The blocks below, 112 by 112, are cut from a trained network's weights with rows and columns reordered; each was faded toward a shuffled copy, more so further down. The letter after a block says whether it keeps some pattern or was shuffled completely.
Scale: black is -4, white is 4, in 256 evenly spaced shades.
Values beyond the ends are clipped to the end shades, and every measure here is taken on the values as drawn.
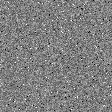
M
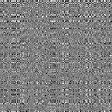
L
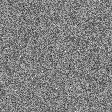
M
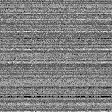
L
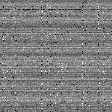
L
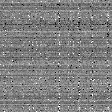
L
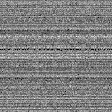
L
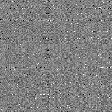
L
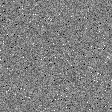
M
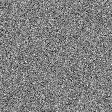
M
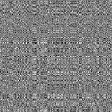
L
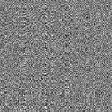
L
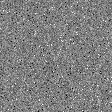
M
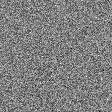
M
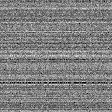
L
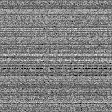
L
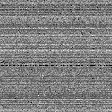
L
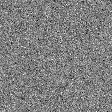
M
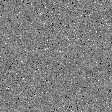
M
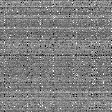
L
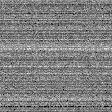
L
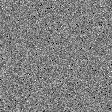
M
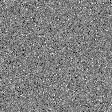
M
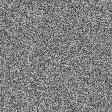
M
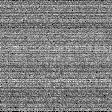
L
